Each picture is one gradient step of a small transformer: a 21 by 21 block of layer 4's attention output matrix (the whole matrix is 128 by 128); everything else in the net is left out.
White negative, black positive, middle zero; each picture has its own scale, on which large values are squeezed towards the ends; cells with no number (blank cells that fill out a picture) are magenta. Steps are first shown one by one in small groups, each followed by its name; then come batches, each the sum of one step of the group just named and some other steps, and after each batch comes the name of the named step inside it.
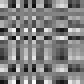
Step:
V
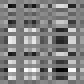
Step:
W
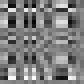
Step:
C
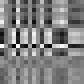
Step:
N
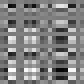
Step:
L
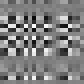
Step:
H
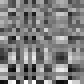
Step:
V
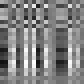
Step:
W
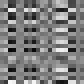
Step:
W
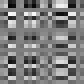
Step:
L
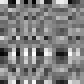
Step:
V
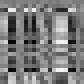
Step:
C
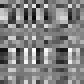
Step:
H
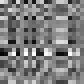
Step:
C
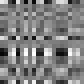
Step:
V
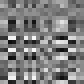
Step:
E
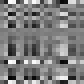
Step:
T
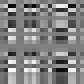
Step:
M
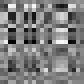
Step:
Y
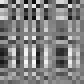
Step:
E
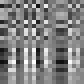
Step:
M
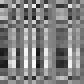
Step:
T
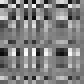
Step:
Y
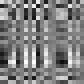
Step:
T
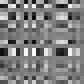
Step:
Y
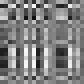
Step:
Y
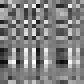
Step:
T
